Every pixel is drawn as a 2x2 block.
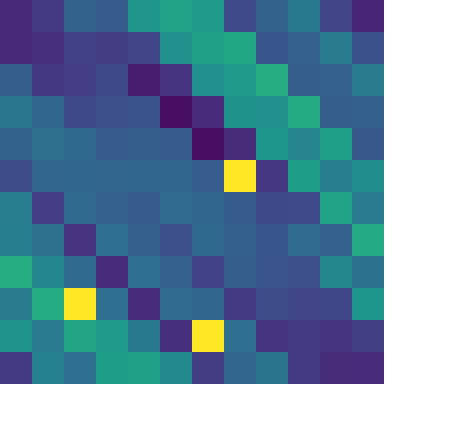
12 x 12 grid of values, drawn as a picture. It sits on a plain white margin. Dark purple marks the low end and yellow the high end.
Mirror symmetry: none. Slope: none. Ninth with the highest average: bottom left. Lone odd cells: 3, each higher than its neighbours. Calmest part: top left. Grain: diagonal, down to the right.
